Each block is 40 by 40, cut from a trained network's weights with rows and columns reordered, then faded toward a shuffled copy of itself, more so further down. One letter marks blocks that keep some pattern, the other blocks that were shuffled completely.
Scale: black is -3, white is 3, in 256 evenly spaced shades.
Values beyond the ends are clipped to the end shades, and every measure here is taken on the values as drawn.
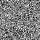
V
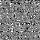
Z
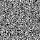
Z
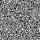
V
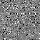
Z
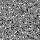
V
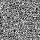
Z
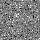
V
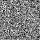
V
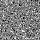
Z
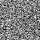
V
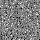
V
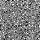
Z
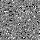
Z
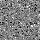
Z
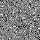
Z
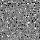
Z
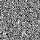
Z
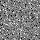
V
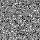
Z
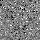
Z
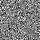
V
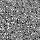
V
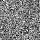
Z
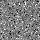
V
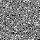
Z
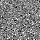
V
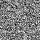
V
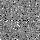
Z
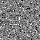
Z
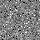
V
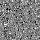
Z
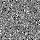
V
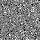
Z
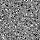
V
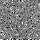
Z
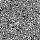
V
